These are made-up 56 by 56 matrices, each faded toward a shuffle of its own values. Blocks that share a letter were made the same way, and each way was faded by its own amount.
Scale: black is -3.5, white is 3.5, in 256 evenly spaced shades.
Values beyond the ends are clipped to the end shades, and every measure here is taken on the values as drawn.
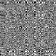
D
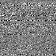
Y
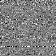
Y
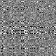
D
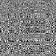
D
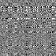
D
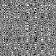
D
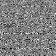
Y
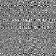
D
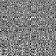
D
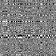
D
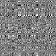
D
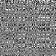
D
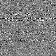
Y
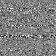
Y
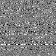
Y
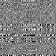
D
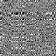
D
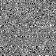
Y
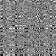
D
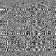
D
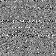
Y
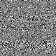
Y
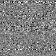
Y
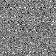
Y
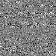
Y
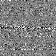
Y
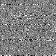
Y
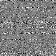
Y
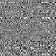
D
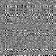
D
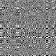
D
